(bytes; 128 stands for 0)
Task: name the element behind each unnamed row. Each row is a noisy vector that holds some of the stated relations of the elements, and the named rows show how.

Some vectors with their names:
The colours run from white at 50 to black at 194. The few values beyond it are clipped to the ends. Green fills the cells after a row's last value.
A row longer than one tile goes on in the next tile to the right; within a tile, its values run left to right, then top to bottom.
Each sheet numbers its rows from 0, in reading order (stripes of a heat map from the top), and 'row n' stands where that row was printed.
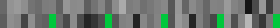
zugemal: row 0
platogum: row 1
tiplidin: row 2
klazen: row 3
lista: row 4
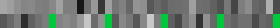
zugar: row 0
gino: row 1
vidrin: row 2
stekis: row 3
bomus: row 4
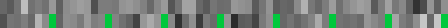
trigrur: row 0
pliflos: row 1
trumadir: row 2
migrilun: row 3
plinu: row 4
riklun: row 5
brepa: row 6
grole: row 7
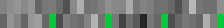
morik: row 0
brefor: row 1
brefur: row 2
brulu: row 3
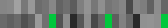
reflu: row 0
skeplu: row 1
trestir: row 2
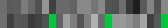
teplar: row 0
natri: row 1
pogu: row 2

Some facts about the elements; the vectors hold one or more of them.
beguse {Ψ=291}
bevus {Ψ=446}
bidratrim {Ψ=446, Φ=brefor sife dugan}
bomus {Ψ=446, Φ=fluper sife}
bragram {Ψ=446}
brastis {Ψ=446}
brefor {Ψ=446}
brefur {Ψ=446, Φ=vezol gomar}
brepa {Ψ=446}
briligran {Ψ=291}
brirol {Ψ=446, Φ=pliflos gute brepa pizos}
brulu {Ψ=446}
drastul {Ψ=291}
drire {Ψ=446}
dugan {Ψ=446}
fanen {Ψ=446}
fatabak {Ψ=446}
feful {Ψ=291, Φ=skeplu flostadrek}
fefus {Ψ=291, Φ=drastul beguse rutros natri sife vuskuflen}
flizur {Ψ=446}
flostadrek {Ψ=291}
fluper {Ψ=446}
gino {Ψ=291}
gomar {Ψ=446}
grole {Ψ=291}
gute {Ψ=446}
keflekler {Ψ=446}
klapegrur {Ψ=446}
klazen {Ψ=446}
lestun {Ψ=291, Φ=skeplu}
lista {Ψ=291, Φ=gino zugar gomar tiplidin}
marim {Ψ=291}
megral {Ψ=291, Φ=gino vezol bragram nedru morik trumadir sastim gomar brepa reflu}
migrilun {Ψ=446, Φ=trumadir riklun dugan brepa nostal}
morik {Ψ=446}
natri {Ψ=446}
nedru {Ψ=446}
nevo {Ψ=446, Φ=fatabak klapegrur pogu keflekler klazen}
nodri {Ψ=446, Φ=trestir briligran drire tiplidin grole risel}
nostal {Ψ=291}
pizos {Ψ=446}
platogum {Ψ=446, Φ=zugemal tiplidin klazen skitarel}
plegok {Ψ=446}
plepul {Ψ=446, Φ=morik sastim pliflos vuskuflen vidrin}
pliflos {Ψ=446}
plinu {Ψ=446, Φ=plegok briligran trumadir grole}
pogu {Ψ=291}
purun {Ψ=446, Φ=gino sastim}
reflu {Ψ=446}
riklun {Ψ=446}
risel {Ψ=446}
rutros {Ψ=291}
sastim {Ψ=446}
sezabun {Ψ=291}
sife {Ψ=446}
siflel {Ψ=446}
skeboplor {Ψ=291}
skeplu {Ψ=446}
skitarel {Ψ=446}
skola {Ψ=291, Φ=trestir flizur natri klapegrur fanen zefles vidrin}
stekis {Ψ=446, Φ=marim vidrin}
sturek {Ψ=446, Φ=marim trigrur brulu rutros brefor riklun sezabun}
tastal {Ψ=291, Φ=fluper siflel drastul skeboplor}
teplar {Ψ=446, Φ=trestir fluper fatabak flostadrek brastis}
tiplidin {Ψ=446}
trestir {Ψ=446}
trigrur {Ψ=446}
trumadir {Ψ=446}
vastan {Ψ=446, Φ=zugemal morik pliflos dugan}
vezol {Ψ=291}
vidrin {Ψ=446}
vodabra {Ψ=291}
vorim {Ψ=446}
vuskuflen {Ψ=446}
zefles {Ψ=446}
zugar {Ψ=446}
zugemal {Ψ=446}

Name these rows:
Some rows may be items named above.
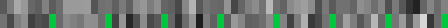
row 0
vastan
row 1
pliflos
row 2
skeplu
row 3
sturek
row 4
siflel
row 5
brirol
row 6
natri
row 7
flostadrek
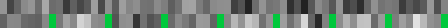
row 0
siflel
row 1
rutros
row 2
skitarel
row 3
dugan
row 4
drastul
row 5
tastal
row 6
drastul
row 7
rutros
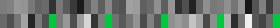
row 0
plepul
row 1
flostadrek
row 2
bidratrim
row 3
skeboplor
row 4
megral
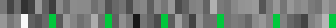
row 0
fefus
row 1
vuskuflen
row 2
fatabak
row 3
fluper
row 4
brepa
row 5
plegok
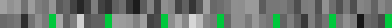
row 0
gomar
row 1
skola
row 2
pogu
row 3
beguse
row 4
pliflos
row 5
brastis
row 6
keflekler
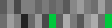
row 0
klapegrur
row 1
sife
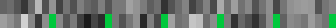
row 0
vodabra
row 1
nevo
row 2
plepul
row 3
nostal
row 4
nodri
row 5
pliflos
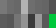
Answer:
stekis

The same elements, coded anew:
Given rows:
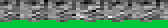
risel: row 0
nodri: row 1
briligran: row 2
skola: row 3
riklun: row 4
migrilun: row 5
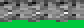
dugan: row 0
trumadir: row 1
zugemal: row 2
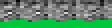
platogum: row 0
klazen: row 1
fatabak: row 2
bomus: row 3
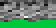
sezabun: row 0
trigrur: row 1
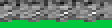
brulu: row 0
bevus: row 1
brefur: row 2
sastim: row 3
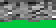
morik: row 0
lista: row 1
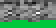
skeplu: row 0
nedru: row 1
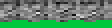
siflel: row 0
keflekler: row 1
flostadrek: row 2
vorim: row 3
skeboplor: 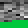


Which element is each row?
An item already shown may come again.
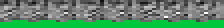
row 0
stekis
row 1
plegok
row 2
keflekler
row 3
teplar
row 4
keflekler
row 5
lista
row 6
tiplidin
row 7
gomar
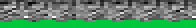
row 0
megral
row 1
nostal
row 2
brastis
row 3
brirol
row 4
brirol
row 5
plepul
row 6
fefus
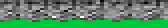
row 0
fatabak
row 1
tastal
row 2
tastal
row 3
plinu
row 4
sife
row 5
brirol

